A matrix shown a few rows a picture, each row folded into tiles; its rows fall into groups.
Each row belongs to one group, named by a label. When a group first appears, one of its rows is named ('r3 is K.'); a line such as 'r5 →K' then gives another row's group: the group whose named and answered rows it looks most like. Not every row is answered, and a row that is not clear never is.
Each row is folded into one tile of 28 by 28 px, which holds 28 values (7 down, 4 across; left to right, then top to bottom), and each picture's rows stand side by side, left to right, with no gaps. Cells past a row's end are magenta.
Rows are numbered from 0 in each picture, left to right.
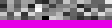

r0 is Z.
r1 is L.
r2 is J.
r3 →Z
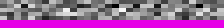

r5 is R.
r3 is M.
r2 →L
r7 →L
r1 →J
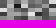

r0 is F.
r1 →J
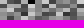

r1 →R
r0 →M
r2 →J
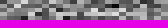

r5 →R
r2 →Z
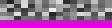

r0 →F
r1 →Z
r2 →F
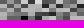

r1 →R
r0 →J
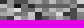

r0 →R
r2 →J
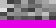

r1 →Z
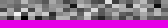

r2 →F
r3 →J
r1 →Z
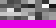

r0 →L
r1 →M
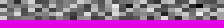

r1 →F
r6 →M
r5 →M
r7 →L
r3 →Z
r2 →J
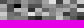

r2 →J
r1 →Z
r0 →R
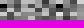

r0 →Z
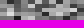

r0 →L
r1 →R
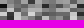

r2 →M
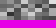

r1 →J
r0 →J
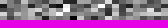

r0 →Z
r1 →L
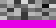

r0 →F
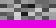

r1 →L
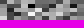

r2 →R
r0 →R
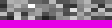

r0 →Z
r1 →J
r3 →F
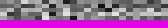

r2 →L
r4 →L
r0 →J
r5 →L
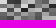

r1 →M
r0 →F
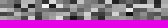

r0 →F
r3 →J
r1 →M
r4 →R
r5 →R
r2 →J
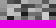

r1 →M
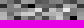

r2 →L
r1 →L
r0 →L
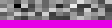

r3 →F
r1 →Z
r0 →F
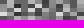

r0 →R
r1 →F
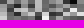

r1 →Z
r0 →R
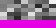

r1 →J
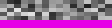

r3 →M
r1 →Z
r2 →F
